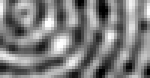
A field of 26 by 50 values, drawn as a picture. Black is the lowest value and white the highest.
Concentric rings centre on the top left. There are no lone odd cells. Overall the values sit about 50% of the way up the scale. The halves do not mirror each other. There is no overall slope. The histogram is bell-shaped.
